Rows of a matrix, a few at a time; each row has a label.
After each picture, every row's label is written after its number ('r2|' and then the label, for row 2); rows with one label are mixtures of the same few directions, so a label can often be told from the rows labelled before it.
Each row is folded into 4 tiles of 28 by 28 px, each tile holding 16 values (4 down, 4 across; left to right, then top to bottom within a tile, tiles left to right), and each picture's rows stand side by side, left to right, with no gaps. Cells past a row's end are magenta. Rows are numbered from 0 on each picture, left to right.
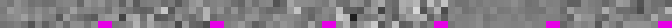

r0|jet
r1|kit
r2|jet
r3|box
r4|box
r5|box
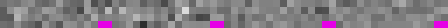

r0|box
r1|jet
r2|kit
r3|box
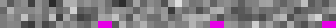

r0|jet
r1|box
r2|jet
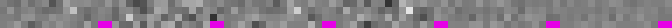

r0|jet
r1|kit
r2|jet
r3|jet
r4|jet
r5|jet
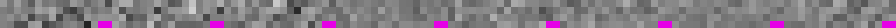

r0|jet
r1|box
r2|jet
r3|box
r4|kit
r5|box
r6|box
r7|jet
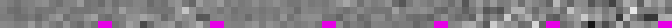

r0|jet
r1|jet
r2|jet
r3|box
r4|jet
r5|jet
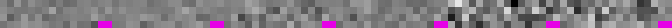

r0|kit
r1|jet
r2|kit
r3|kit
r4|box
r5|box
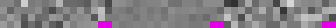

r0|kit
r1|box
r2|box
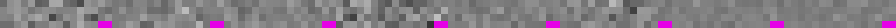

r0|jet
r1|jet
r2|box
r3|kit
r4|kit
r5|jet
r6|kit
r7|jet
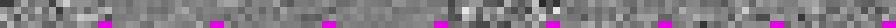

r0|box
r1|jet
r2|box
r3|box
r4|box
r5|jet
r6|jet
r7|kit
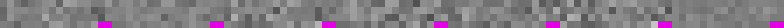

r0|kit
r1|jet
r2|kit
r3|jet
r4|box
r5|kit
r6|kit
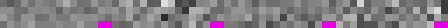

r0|box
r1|jet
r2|jet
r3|kit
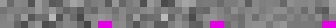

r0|jet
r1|jet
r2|kit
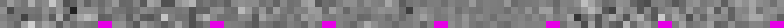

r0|jet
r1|jet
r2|box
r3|jet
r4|kit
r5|kit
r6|box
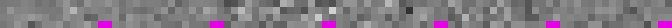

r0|jet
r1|kit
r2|box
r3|jet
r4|box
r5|jet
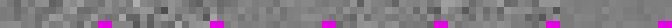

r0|jet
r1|kit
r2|box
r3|kit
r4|box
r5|box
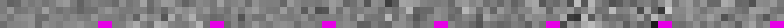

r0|box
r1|jet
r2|kit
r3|jet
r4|box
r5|kit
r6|jet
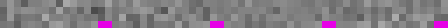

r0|kit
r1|kit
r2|kit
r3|jet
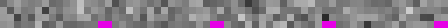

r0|box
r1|box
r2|kit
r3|jet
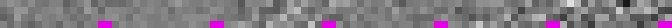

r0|box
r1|box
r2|jet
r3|box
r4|jet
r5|box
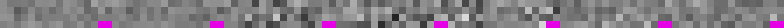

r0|box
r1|box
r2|jet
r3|jet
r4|kit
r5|jet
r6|kit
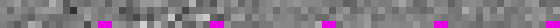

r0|jet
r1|jet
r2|kit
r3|box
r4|box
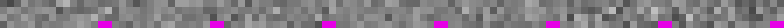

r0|box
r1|kit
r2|kit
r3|jet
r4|box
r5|kit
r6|box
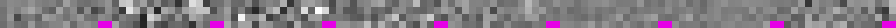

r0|kit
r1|box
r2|kit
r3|jet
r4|box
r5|jet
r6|kit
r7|kit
